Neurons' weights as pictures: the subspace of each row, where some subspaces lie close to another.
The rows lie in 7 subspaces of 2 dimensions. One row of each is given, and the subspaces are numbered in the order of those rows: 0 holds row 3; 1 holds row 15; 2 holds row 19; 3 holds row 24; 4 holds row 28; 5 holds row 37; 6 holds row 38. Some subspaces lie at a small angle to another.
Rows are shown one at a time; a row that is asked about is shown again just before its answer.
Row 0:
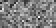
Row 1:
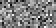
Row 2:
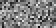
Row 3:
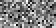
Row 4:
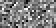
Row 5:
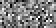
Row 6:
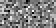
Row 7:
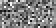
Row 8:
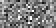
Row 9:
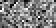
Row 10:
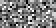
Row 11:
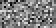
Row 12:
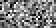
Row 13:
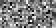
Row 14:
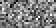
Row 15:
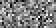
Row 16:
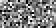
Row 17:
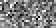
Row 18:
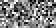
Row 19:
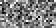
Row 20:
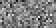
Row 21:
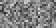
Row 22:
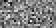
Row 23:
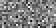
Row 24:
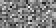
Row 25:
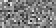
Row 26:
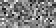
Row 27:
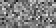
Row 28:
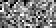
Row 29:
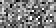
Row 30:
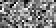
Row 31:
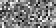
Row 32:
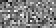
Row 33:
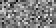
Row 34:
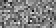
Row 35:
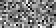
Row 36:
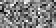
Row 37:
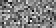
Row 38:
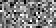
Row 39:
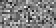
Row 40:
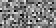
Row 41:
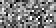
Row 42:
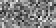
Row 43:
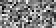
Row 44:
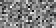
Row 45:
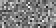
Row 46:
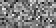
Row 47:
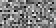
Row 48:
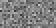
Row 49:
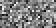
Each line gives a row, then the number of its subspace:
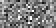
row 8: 1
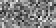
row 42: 0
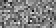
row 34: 5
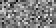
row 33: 2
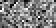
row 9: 4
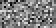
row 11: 2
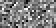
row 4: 4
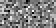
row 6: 6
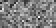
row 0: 4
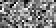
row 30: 4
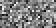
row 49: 5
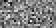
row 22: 5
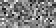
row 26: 3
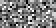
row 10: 3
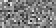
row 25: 5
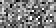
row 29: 1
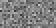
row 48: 6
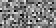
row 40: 6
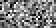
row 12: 5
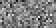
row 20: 1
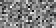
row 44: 2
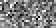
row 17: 5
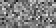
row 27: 3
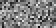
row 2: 0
